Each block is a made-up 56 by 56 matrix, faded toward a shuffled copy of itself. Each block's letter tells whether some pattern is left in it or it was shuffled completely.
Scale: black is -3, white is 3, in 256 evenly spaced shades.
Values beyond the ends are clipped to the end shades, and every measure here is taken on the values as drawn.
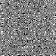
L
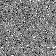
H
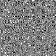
L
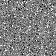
H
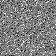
H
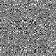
L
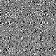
L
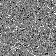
H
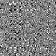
L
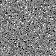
H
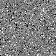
H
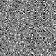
L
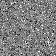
H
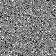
H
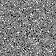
H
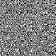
L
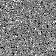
H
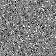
H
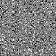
L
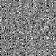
L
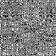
L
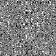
L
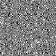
L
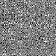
L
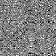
L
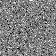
H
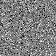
H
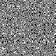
L
